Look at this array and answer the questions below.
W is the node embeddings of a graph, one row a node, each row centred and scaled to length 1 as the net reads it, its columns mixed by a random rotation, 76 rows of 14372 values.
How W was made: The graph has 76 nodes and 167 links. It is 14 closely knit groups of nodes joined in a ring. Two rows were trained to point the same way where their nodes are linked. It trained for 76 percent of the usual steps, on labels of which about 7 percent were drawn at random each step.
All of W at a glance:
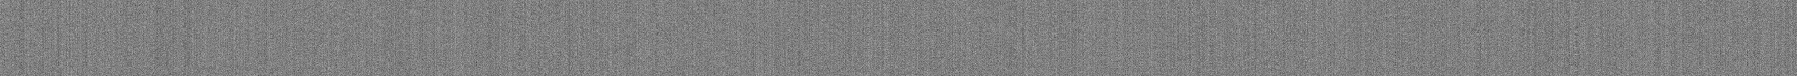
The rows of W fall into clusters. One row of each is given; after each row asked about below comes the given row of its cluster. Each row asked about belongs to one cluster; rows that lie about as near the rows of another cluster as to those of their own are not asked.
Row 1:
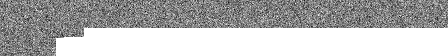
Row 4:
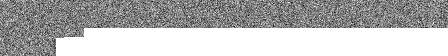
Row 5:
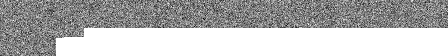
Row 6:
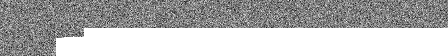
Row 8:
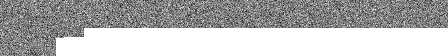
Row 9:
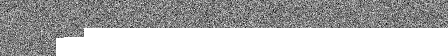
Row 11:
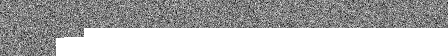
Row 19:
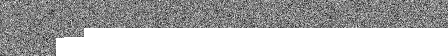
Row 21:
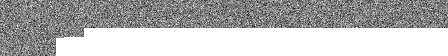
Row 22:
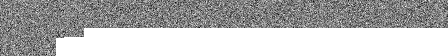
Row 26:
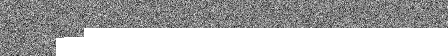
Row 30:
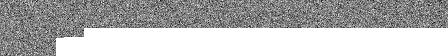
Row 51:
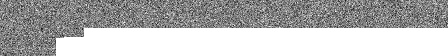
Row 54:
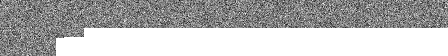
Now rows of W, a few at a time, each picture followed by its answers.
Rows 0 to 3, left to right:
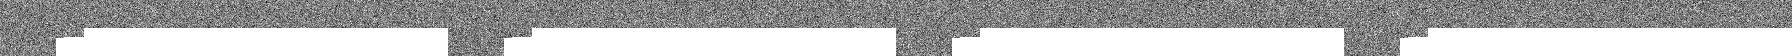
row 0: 4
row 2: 19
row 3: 54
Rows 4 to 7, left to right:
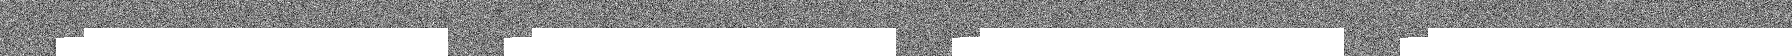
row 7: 22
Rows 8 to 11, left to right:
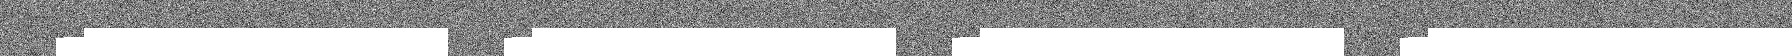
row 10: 30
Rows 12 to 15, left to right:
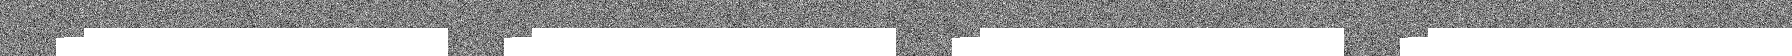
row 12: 21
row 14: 26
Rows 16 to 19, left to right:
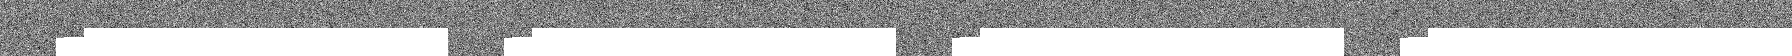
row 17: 54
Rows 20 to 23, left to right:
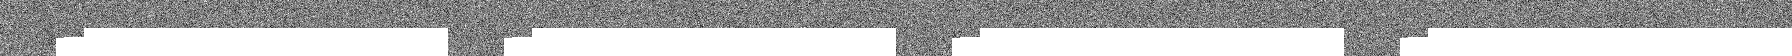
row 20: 6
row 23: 8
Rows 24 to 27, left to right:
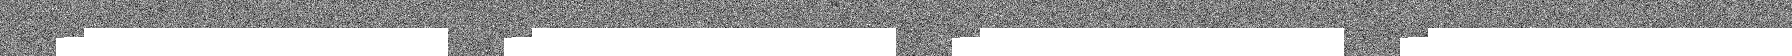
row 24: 22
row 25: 9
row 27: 19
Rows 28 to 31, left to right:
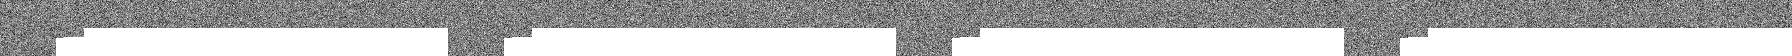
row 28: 11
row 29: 30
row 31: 54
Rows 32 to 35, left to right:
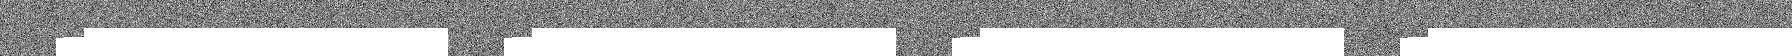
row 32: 5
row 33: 11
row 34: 11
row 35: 19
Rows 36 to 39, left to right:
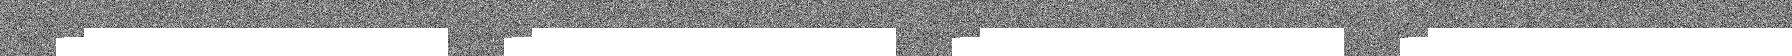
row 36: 22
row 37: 21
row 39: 54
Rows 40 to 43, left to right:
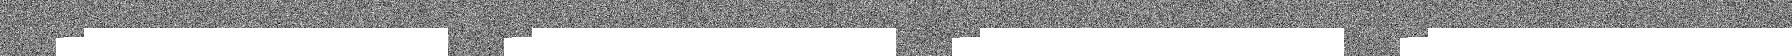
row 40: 9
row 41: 11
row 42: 19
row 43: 9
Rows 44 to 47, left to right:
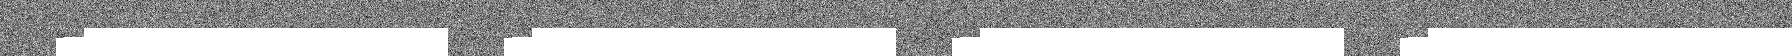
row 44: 1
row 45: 51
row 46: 19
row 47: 54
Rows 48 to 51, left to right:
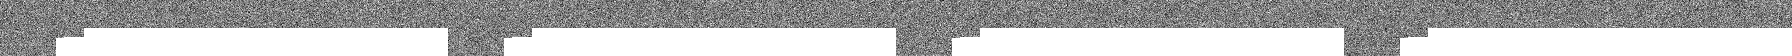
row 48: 8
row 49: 22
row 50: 9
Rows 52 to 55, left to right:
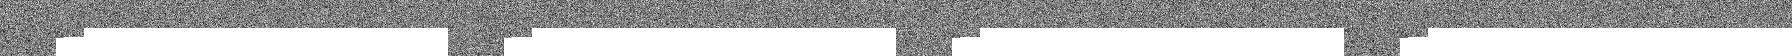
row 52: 1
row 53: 51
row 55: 1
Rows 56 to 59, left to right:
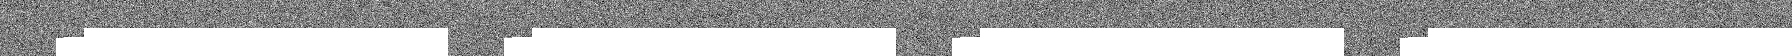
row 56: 9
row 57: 8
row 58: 22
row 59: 11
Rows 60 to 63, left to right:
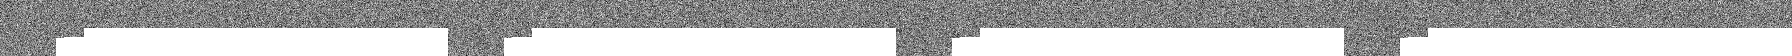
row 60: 21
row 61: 5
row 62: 1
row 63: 51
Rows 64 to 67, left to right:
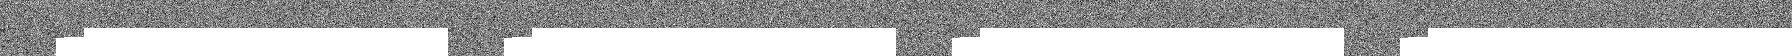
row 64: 1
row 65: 1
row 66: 26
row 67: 30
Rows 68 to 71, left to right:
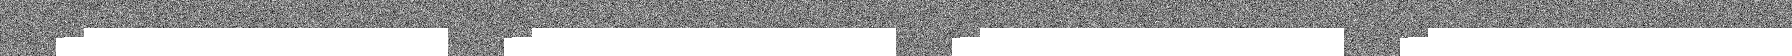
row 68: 5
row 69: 4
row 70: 54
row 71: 19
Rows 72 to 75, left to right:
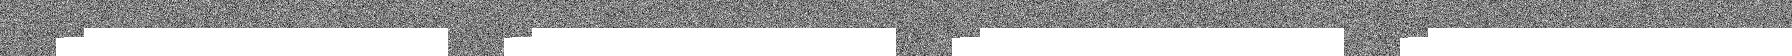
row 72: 11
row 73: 6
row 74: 26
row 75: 51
